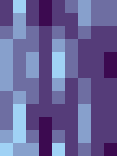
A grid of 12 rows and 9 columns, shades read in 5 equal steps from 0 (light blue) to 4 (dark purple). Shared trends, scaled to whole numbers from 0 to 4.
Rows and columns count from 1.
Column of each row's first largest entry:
4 4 4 4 9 9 4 4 3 4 4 4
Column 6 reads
2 3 3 2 2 2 3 3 3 3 3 3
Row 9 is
2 0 3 3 3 3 1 3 3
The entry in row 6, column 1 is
1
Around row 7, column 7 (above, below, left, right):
3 2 3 3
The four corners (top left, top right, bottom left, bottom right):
3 2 0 4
